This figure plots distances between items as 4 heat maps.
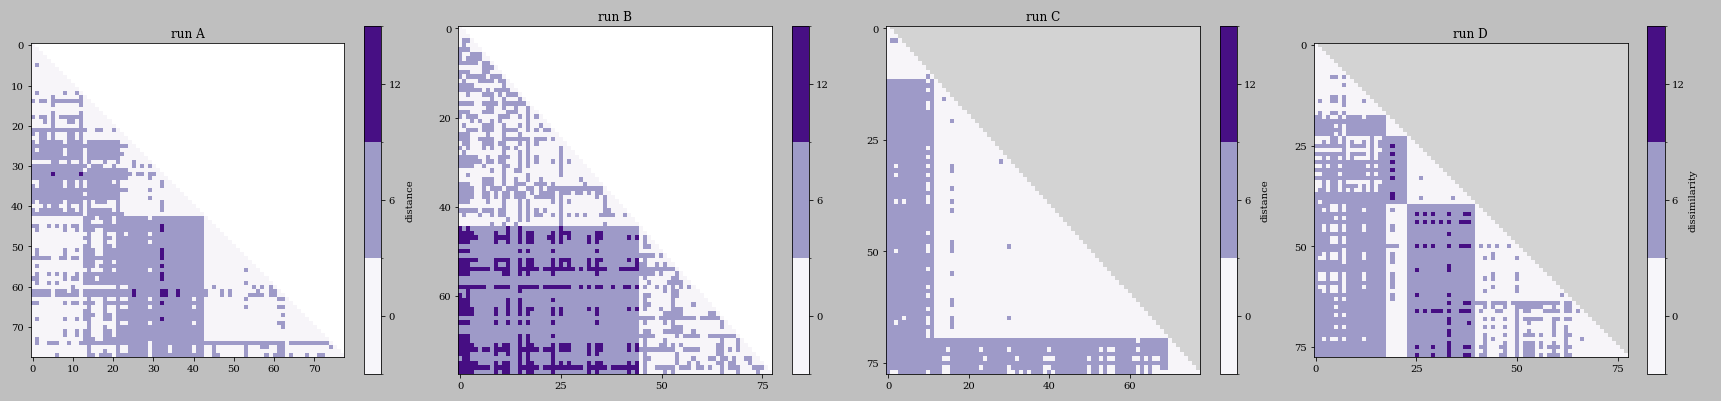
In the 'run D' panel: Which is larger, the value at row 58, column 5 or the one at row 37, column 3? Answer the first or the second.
the second
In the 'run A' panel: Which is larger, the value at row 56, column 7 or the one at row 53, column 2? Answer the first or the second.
the second
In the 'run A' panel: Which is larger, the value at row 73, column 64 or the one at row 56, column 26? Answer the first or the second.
the second
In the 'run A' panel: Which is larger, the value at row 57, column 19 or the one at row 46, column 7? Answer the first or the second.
the first
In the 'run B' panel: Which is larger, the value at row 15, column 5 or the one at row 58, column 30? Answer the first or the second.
the second
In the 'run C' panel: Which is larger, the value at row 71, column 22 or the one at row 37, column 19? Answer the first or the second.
the first
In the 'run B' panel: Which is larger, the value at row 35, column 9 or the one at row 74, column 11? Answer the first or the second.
the second
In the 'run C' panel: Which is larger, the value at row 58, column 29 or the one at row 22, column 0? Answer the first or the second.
the second
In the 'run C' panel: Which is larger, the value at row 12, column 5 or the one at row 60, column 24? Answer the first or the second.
the first
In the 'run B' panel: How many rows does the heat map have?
78
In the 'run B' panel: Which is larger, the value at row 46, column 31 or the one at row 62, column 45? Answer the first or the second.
the first
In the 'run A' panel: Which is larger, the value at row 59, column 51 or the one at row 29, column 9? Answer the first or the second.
the second
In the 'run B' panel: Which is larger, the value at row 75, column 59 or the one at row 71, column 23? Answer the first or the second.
the second
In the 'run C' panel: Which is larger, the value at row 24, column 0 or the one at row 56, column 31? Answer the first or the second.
the first
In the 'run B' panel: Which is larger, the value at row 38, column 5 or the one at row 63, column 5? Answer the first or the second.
the second
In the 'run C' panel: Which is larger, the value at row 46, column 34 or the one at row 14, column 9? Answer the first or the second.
the second
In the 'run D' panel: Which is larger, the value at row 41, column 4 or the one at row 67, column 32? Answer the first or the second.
the second
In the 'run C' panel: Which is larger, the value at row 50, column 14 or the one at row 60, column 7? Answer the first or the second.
the second
